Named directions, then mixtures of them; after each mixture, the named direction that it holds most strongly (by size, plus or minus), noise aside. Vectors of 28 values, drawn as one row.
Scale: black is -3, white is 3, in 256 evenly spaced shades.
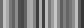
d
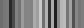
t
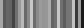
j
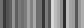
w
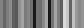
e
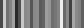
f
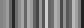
d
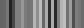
t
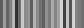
f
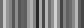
d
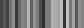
w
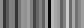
e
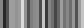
d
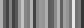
j
